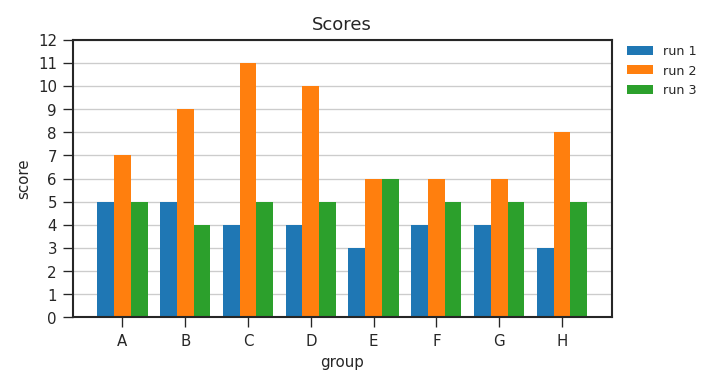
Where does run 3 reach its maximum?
E
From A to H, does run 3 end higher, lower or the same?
the same
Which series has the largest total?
run 2
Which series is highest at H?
run 2
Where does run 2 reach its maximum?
C
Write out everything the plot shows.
Title: Scores
x-axis: group, ticks A B C D E F G H
y-axis: score, ticks 0 1 2 3 4 5 6 7 8 9 10 11 12
Legend: run 1, run 2, run 3
Values:
run 1: 5 5 4 4 3 4 4 3
run 2: 7 9 11 10 6 6 6 8
run 3: 5 4 5 5 6 5 5 5
